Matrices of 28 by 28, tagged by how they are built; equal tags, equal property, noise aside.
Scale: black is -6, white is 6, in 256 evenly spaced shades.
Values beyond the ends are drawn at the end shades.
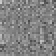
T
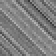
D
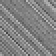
D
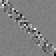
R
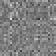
T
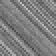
D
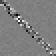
R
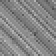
D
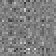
T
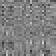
T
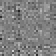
T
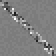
R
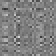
T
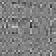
T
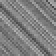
D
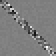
R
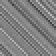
D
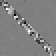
R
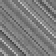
D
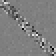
R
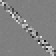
R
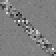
R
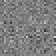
T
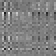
T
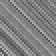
D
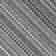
D
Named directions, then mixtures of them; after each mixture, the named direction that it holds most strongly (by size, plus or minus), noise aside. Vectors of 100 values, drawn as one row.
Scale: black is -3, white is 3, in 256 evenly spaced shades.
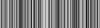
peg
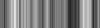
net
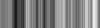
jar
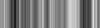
net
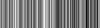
peg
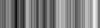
jar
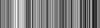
jar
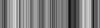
net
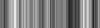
net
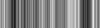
net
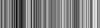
jar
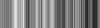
jar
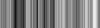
jar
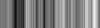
jar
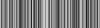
peg
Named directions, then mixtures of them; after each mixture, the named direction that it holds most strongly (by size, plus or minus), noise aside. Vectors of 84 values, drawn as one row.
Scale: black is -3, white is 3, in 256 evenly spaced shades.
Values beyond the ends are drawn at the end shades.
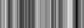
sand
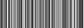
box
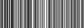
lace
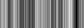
sand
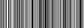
lace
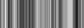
sand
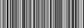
box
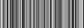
box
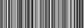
box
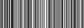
lace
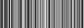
lace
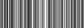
lace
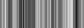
sand
